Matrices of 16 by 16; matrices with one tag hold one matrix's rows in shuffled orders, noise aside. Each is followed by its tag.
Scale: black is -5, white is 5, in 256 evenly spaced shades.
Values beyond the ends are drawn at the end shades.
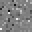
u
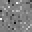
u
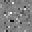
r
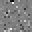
r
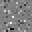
r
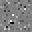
r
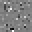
r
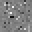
r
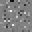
r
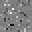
r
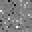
u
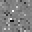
r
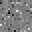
u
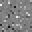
u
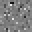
r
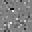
r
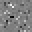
r
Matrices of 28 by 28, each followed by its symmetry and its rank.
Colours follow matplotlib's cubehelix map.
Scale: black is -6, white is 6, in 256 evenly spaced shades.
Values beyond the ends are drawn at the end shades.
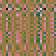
neither, rank two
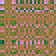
neither, rank two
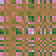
symmetric, rank two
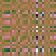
neither, rank two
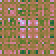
symmetric, rank three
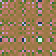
symmetric, rank two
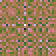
symmetric, rank three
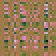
neither, rank two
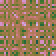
symmetric, rank three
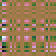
neither, rank one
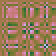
symmetric, rank two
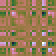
symmetric, rank two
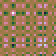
symmetric, rank two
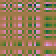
neither, rank one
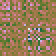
symmetric, rank three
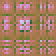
symmetric, rank two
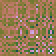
symmetric, rank three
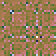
symmetric, rank three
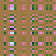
neither, rank one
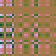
neither, rank one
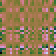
neither, rank two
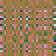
neither, rank two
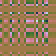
neither, rank one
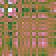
symmetric, rank two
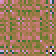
symmetric, rank three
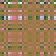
neither, rank one
